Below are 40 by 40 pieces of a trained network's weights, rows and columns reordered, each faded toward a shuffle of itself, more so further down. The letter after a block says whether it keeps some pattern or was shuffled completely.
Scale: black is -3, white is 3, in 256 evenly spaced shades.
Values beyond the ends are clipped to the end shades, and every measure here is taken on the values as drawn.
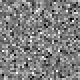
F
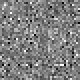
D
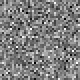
F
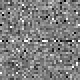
D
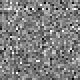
D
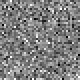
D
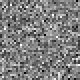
F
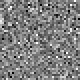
D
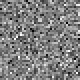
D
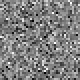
F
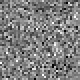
D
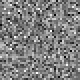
D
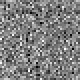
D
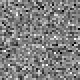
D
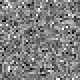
F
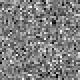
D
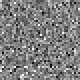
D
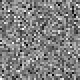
F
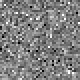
F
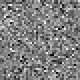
F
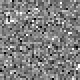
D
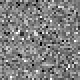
D
